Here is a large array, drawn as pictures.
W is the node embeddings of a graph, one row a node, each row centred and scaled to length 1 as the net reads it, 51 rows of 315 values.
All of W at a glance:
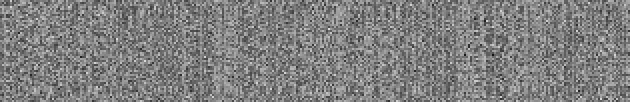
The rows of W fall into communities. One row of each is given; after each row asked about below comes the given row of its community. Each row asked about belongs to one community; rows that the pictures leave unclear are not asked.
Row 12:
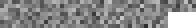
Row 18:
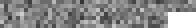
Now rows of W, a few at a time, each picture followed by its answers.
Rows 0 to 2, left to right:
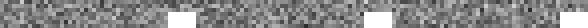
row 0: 12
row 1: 12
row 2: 12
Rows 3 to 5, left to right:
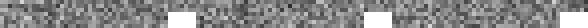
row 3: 18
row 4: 18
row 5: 18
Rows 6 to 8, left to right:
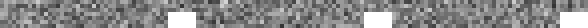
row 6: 18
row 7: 18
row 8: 12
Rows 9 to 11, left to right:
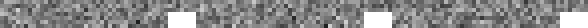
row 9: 18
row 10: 12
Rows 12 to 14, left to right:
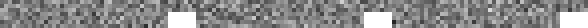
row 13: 18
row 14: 12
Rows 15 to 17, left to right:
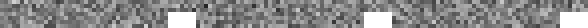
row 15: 18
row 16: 12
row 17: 12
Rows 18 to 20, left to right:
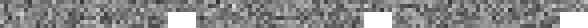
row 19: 18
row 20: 18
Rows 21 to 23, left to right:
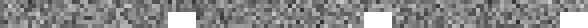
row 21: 18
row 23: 12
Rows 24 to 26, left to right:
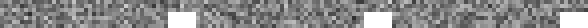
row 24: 12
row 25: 18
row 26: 18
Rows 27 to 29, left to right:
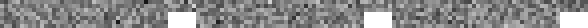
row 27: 18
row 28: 12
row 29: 18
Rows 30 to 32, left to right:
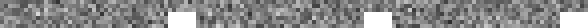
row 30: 12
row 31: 18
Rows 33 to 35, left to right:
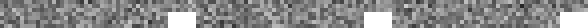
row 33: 18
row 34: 12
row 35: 12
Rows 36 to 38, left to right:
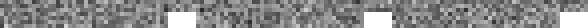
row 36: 12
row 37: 18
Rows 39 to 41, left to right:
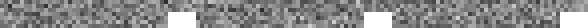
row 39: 12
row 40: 18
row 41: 12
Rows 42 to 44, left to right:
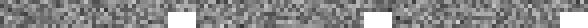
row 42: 12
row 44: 18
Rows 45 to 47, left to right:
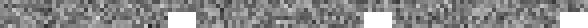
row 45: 18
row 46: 18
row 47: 18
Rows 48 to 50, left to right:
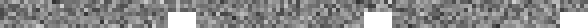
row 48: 18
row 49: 12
